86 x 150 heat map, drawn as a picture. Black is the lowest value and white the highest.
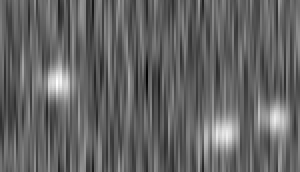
Histogram: skewed, a long tail of high values. Average level on the scale: 40%. Bumps: three. Slope: none. Grain: streaks running down.
